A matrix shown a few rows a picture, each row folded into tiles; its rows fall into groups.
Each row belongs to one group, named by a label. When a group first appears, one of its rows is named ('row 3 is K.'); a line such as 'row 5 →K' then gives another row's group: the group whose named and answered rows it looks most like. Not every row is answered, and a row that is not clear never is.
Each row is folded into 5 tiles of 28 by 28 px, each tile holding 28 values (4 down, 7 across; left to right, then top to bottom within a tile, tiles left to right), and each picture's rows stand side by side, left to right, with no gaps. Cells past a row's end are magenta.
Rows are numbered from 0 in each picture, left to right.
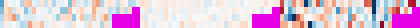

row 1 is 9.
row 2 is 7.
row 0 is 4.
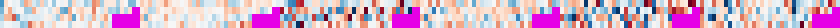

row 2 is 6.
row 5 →7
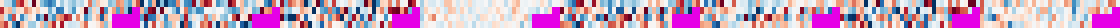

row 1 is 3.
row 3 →4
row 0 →6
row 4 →6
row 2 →7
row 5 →6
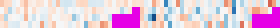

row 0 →9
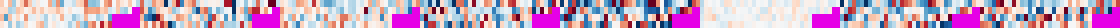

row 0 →9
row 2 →6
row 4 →3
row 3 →3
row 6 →3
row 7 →6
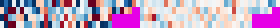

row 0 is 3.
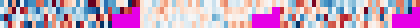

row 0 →3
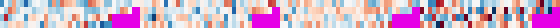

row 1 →7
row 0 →3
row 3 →6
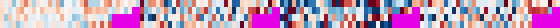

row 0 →9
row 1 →7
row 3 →7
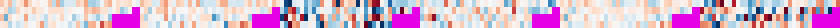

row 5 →6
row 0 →9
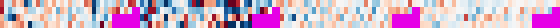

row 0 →7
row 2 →7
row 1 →3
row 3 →6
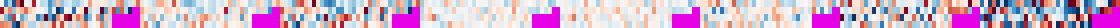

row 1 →6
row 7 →3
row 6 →7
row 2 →6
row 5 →9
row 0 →6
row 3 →4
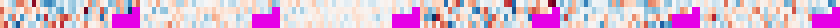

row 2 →9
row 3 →7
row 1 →9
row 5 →4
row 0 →6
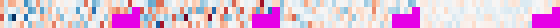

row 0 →7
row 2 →4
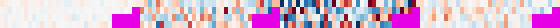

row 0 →9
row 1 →6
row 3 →4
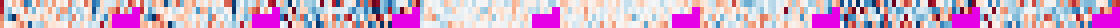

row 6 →3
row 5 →6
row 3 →4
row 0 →7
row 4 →9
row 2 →3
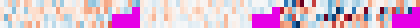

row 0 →9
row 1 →4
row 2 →6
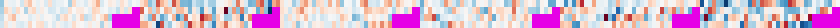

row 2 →9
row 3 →4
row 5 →3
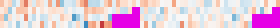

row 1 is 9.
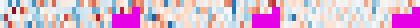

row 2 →7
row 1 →7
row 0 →3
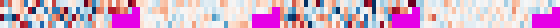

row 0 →7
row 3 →4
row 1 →9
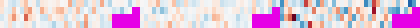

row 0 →4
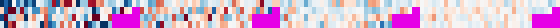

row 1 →6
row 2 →3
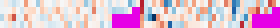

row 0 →4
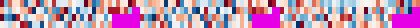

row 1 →7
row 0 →7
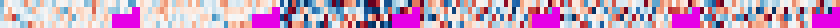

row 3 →7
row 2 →3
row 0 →4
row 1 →9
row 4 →7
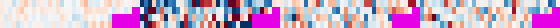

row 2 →7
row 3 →4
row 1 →3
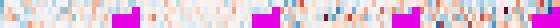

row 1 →4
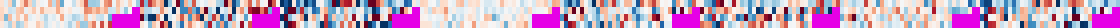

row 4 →3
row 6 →4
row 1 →7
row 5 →6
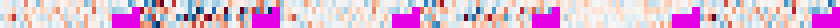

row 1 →6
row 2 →4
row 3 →6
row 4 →9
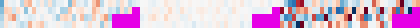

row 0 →4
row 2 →6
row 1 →4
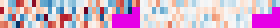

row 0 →6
